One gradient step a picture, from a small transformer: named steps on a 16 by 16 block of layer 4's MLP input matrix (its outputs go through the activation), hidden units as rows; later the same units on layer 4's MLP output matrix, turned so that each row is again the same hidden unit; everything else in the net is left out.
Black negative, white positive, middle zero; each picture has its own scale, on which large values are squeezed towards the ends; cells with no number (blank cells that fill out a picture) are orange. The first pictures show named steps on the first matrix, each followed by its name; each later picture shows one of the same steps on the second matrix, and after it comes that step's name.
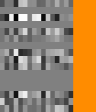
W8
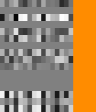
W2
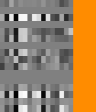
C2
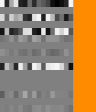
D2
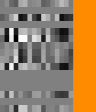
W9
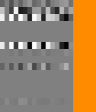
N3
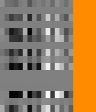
C2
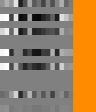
D2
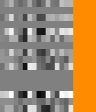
W8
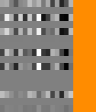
D2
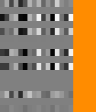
D2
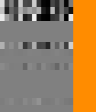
N3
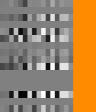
W9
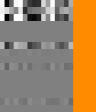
N3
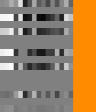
D2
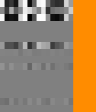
N3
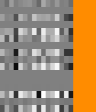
C2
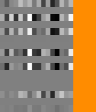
D2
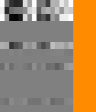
N3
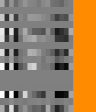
C2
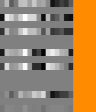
D2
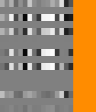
D2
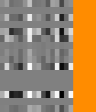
W9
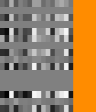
W8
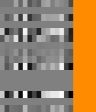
W9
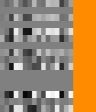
W8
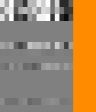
N3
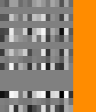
W8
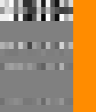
N3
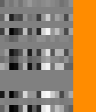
W2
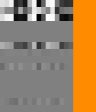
N3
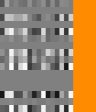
W2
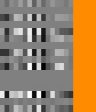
C2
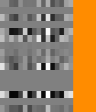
W9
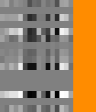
W9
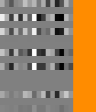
D2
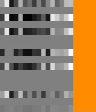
D2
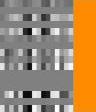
W2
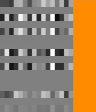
D2
